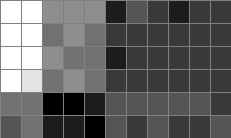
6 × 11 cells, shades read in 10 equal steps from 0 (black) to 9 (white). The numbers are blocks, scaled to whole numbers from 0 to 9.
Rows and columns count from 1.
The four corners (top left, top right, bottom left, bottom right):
9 2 3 3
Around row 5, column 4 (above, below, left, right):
5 1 0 1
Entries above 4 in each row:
5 3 3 3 0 0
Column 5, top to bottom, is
5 4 4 4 1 0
